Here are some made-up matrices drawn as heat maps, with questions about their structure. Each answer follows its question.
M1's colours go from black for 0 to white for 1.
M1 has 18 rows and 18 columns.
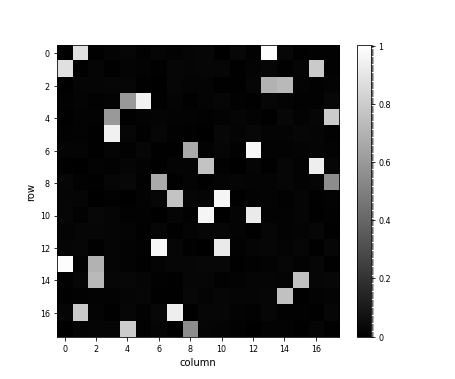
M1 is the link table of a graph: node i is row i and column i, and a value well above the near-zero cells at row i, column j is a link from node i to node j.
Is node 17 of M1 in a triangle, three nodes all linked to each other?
no
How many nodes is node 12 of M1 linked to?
2
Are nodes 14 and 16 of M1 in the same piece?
yes
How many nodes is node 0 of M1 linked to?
2
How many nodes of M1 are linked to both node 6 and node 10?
1
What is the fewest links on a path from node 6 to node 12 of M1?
1
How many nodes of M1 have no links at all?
1
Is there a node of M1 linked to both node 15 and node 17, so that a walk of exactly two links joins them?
no
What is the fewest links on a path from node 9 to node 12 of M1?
2
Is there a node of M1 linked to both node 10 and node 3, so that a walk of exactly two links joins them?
no
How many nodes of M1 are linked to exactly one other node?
2
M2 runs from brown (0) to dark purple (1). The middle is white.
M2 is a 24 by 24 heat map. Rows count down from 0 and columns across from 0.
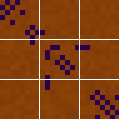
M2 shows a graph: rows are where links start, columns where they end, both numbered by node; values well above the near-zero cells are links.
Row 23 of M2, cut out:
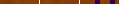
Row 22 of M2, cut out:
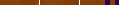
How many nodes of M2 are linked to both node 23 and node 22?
0
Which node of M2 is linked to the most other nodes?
node 9
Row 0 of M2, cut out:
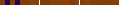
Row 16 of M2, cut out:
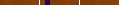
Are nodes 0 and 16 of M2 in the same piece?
no
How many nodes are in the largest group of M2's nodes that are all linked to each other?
2
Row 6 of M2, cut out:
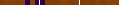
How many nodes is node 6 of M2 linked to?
3
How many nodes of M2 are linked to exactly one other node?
11
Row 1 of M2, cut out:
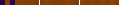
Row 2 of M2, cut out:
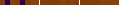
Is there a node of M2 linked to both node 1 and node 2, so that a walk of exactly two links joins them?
no
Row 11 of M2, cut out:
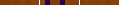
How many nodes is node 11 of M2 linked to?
2
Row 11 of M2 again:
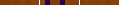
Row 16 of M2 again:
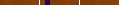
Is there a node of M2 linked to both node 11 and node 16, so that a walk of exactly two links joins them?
yes
